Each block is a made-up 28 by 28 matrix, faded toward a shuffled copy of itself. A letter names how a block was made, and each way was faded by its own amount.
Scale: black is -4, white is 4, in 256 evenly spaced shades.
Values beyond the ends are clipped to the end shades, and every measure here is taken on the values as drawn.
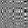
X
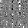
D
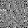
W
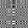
X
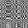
X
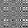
X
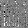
D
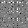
W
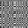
X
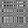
X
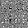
W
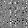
D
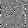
D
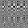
X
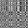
X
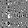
D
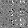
D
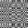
X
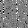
D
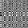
X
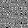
W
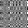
X
